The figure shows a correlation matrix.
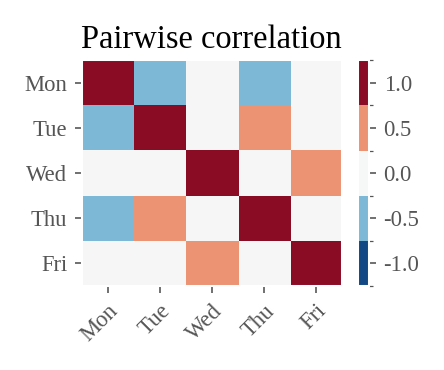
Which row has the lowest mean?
Mon
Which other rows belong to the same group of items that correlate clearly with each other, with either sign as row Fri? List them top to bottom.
Wed
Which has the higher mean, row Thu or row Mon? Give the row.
Thu
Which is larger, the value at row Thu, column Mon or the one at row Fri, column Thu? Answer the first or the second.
the second
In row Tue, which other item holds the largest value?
Thu
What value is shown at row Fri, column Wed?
0.5
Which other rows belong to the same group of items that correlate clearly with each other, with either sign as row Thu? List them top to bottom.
Mon, Tue
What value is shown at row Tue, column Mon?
-0.5
